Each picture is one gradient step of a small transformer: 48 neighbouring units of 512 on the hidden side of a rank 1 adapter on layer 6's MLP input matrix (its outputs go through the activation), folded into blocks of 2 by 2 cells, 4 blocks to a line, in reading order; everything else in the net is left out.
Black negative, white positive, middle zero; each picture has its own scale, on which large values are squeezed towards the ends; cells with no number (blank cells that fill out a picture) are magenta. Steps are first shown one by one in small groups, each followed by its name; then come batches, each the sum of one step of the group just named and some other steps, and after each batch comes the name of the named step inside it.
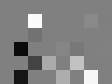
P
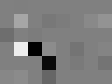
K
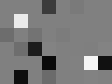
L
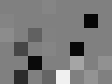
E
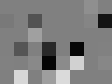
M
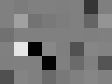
K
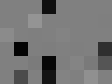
P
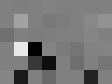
K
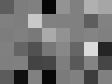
P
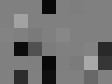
L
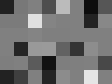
P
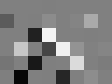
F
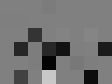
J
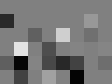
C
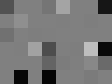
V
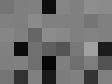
J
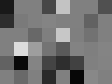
C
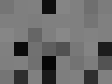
J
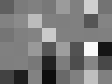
V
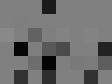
J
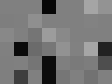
F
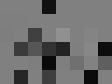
J
